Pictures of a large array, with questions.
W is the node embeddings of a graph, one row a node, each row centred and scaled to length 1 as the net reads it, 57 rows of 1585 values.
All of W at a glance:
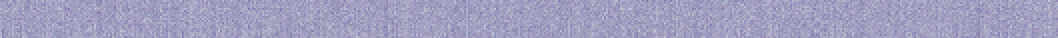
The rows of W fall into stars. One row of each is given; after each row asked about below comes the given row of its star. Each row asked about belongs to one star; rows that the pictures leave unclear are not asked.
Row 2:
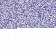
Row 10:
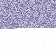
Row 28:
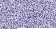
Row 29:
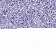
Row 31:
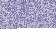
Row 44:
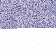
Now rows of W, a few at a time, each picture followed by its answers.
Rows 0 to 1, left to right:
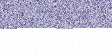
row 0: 2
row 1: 29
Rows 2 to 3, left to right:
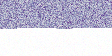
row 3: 44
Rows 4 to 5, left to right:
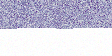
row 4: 31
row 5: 29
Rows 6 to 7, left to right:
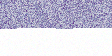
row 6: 31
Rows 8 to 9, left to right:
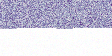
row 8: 44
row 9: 31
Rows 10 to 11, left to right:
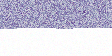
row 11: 29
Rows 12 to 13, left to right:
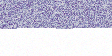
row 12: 10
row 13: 10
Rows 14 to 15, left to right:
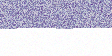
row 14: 10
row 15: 10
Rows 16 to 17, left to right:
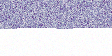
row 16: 28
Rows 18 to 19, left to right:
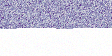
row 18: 2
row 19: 31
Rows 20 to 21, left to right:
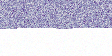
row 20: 31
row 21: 31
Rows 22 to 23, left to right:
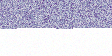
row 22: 29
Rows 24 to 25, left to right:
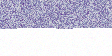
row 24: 31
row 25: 29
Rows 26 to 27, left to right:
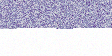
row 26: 10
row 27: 28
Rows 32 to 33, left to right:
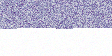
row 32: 44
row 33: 31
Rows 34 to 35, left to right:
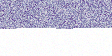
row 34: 44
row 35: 28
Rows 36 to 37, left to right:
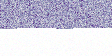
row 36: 44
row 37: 28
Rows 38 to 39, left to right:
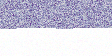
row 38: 10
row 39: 2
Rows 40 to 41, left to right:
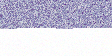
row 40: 10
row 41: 29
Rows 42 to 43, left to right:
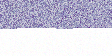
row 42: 28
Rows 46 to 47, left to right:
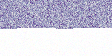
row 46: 28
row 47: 28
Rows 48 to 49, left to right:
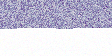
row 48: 31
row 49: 2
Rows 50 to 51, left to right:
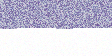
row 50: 44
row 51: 2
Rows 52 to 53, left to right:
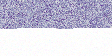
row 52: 2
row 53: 44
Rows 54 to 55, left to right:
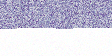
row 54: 31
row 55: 44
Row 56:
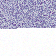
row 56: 10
